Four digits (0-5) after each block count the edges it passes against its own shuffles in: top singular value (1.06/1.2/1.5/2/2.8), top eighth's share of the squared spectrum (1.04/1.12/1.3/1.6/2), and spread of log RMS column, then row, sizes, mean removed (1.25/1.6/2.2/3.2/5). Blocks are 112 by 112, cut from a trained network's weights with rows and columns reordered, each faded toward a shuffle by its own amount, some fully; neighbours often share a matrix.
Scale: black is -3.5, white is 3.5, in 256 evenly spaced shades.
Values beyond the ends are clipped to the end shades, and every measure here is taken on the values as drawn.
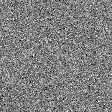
0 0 0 0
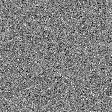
2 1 0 0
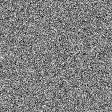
0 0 0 0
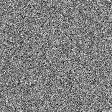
0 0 0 0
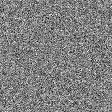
0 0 0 0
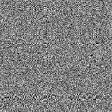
4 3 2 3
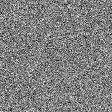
3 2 0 1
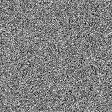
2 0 0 0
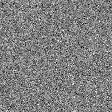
2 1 0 0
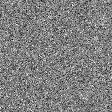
2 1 0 0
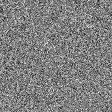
2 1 0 0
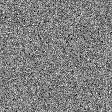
1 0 0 0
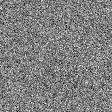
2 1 0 0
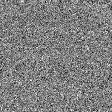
3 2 0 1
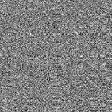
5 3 1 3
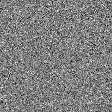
2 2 1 0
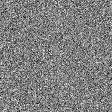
2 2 0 1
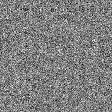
2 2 0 1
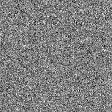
2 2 0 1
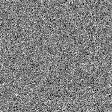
2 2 1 1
